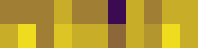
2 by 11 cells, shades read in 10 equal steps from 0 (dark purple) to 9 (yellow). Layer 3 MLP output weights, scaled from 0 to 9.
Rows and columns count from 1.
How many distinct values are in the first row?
3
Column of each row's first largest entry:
4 2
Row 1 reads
5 5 5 7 5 5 0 7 5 7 7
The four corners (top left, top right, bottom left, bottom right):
5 7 7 7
